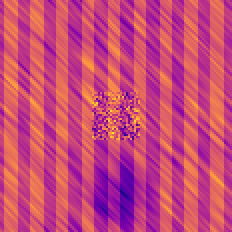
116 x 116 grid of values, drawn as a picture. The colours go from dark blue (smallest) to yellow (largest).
Roughest part: centre. Slope: none. Odd patch: rougher, in the centre. Ninth with the lowest average: bottom middle. Dips: one, in the bottom middle. Stripes: upright, repeating 9 times.
